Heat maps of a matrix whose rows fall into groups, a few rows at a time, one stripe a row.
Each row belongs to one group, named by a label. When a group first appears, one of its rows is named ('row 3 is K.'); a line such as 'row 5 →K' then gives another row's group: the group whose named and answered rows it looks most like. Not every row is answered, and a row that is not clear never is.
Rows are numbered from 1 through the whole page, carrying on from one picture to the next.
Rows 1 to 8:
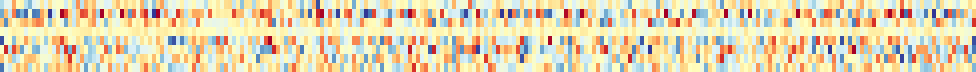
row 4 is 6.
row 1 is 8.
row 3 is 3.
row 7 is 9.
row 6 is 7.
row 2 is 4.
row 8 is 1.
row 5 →1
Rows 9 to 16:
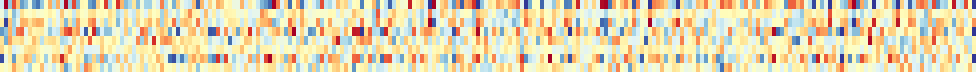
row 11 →3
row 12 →1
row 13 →6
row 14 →9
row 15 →1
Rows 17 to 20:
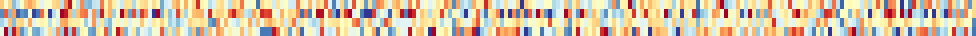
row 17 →9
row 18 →4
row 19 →1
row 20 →7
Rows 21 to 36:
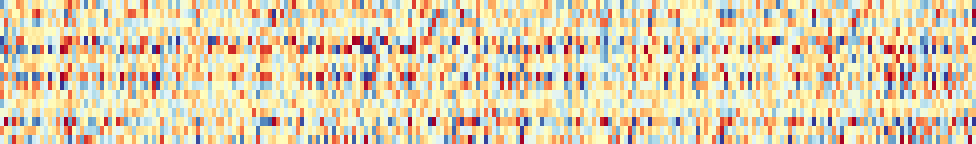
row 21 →1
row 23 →7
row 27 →3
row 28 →9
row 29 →4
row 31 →9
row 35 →9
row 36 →8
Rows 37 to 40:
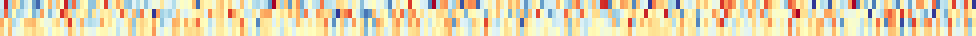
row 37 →7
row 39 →9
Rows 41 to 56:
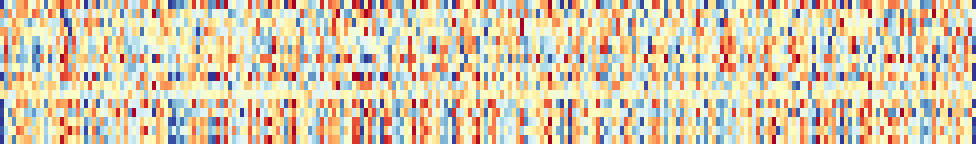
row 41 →1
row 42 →6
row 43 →8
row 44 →8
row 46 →7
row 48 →7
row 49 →1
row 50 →6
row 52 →1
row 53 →8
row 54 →1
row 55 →1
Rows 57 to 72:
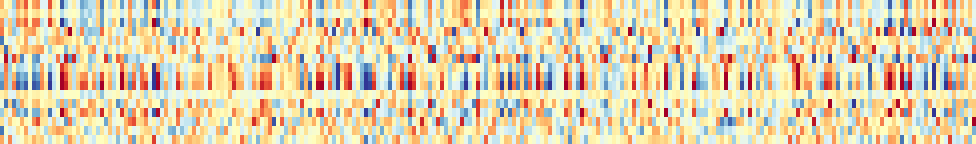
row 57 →6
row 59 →6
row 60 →9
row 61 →1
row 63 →7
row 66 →4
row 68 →3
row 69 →4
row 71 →1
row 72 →9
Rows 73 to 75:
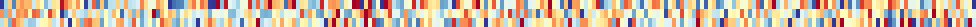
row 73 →1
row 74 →6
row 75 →8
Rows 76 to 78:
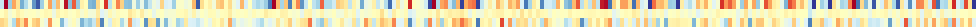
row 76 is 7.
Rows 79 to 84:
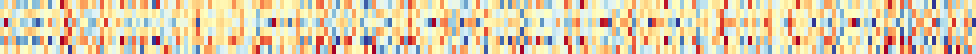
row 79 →4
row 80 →9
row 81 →7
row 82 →9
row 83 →4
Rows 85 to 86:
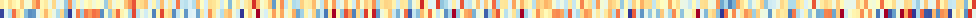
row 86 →8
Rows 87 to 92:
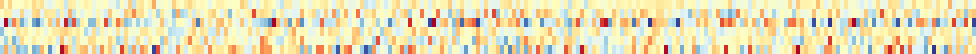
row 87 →9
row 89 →7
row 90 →1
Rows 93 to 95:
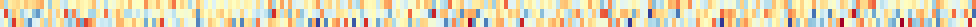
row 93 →3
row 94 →7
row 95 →8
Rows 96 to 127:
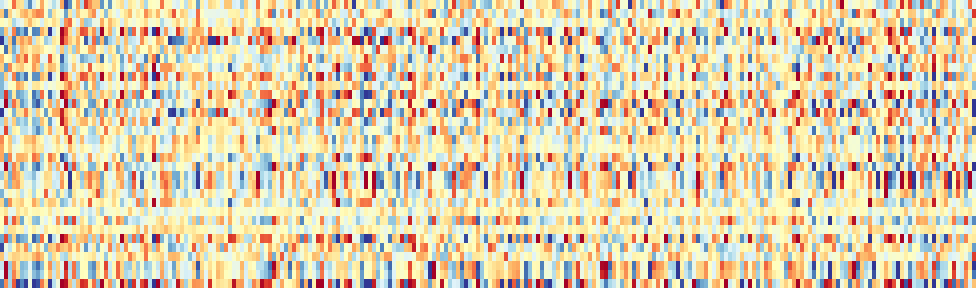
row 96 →8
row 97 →3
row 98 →9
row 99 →4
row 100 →1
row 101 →3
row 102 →6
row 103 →6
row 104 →4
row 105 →1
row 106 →4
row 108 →1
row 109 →4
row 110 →7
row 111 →9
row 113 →6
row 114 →7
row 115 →8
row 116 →8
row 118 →6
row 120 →7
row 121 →6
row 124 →3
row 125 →7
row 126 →7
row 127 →4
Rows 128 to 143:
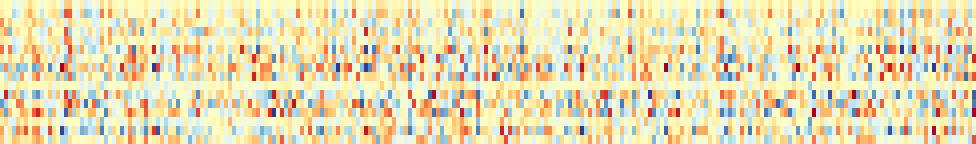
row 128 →9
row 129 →9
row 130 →9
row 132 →9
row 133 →9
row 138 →7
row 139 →1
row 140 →3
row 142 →6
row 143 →3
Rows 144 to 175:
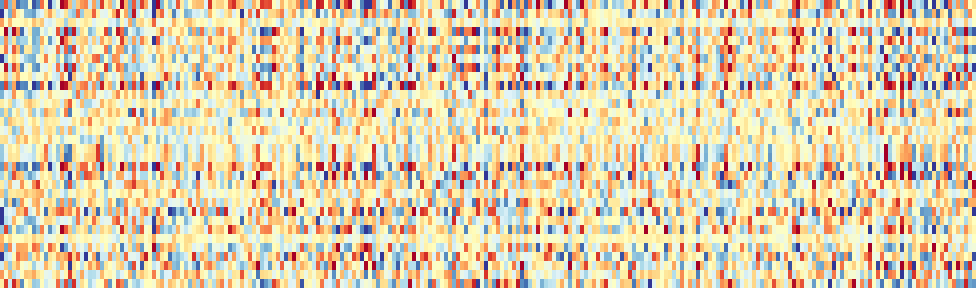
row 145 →8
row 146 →9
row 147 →7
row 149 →7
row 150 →8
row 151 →7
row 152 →8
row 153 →4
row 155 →9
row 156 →8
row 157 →6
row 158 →3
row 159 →6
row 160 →8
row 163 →8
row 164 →3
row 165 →3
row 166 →3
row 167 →1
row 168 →8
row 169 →4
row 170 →9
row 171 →6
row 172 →1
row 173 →8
